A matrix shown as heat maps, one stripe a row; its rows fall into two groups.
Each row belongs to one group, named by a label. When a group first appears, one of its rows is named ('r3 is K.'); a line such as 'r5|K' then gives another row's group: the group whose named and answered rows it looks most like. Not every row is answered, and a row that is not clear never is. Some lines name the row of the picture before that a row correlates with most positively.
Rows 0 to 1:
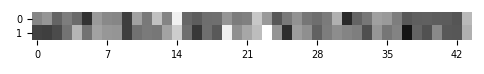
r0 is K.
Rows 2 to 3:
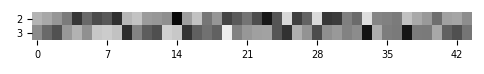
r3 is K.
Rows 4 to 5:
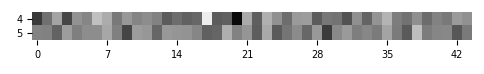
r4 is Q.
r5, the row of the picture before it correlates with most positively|3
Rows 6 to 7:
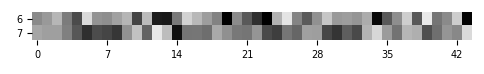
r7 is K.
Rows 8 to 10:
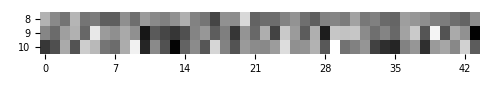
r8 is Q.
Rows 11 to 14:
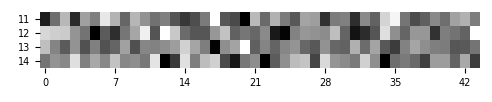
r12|K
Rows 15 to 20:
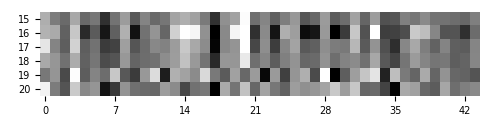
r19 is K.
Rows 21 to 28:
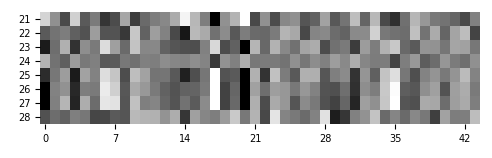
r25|Q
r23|Q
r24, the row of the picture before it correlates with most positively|20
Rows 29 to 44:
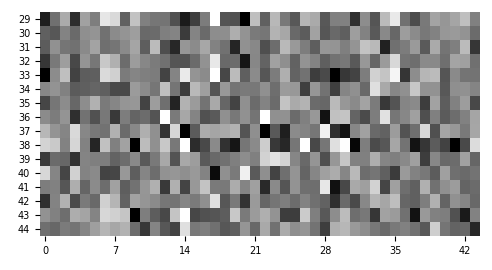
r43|K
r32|Q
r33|Q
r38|K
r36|K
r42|Q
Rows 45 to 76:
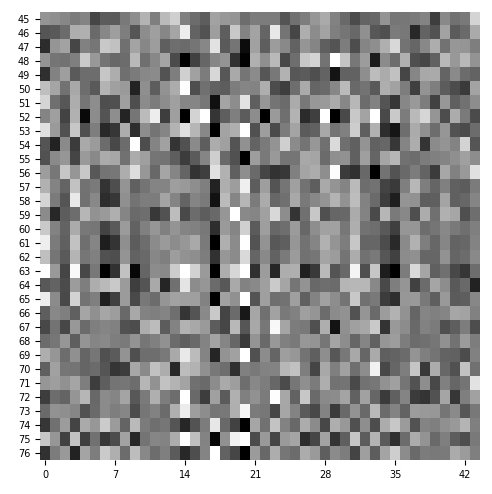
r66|Q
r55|Q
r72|K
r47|Q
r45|K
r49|Q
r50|K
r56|K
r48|Q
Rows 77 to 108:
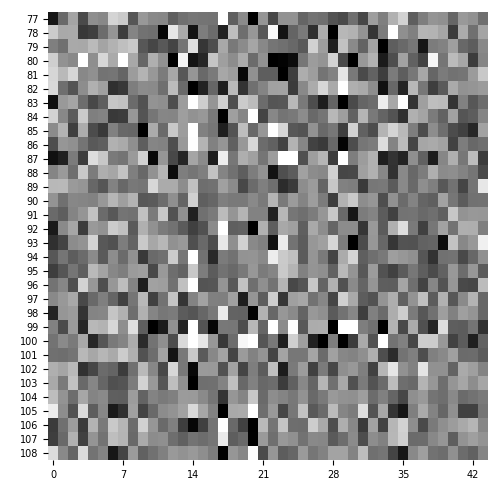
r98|Q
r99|K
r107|Q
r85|K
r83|Q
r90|K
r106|Q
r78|K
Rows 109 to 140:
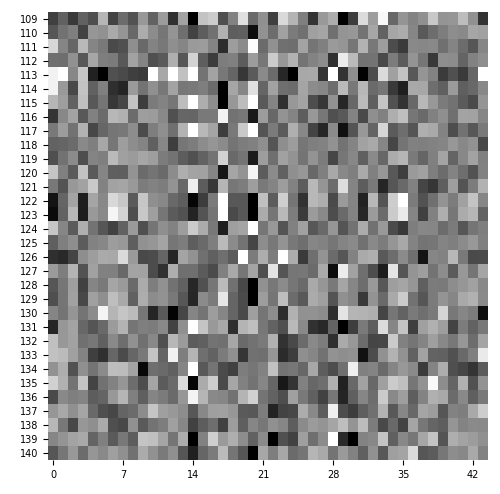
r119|Q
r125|Q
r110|Q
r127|K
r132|K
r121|K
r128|Q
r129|Q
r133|K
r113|K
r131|Q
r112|K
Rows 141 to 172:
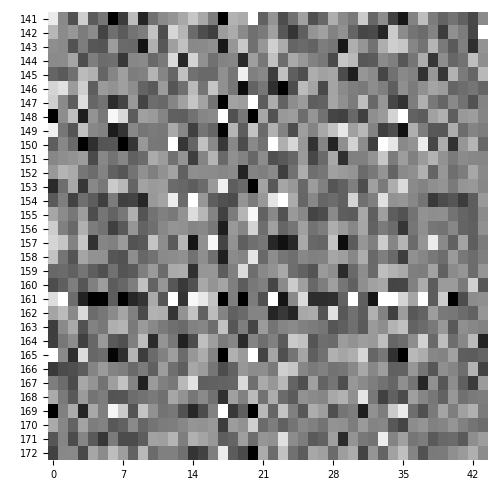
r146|K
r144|K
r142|K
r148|Q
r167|K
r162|K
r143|K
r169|Q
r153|Q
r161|K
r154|K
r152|K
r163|Q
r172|Q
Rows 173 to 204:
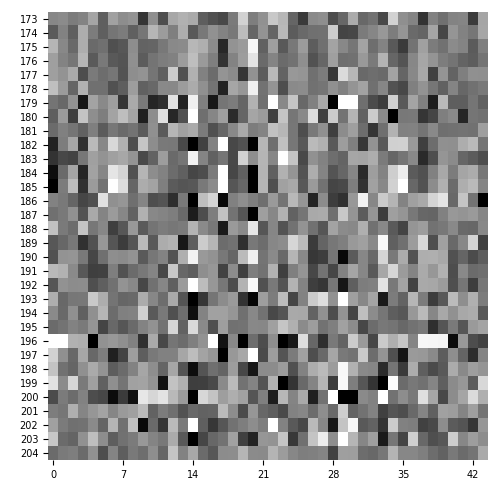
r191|K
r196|K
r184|Q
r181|K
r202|K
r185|Q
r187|Q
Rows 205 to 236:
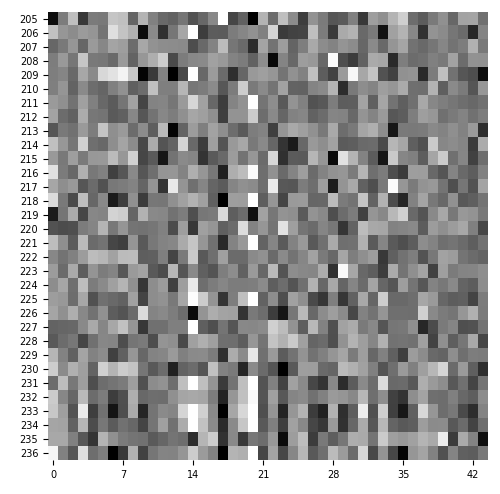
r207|Q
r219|Q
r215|K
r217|K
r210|K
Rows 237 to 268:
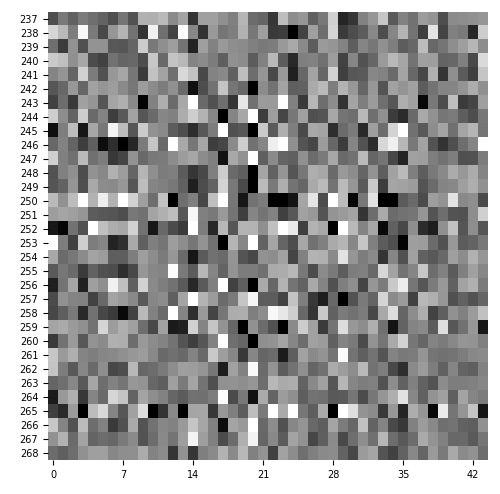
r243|K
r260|Q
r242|Q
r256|Q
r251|K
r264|Q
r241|K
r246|K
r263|K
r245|Q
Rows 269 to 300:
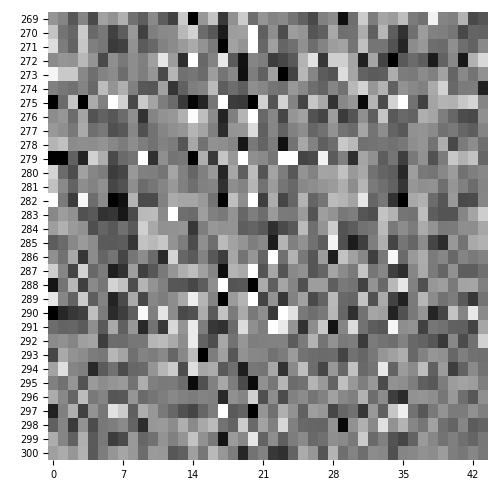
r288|Q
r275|Q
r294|K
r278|K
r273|K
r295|Q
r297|Q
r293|Q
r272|K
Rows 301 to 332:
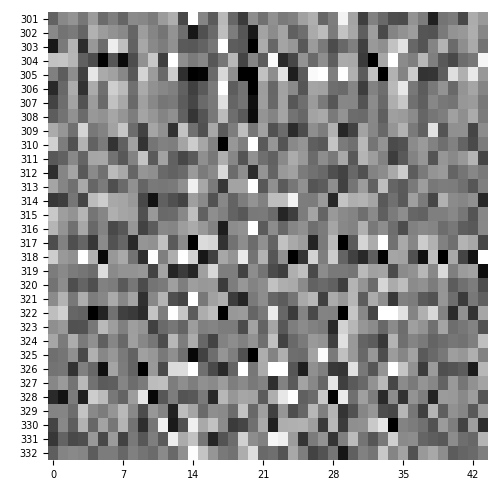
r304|K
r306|Q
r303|Q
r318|K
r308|Q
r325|Q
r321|K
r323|K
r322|K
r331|K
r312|Q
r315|K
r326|K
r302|Q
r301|K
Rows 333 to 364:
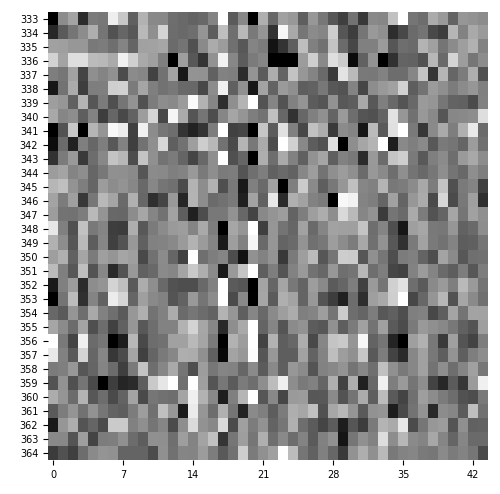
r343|Q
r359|K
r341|Q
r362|Q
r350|K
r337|K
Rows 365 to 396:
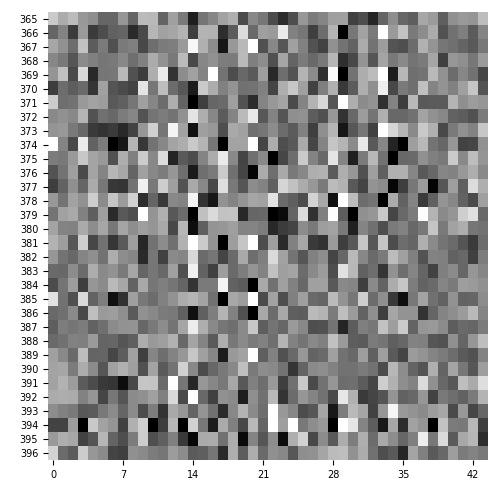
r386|Q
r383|K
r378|K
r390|K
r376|Q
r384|Q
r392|K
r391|K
